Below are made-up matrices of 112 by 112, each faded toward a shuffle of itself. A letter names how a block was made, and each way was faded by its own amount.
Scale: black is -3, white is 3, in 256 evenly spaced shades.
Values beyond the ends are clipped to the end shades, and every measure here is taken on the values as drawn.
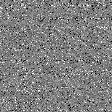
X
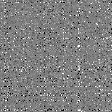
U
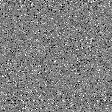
X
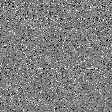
X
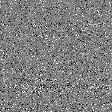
X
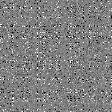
U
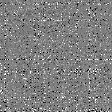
U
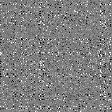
U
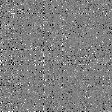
U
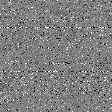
X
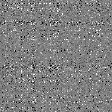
U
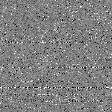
X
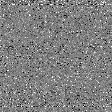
X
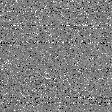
X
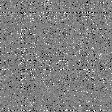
U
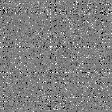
U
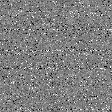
X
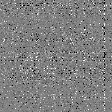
U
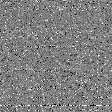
X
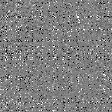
U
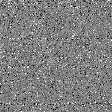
X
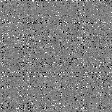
U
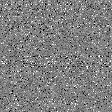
X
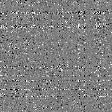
U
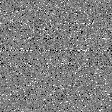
X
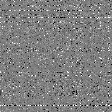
U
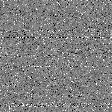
X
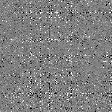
U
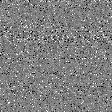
X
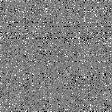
U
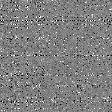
U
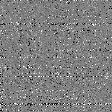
U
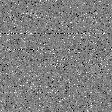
X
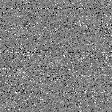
X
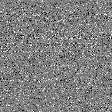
X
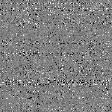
U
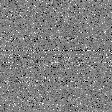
X
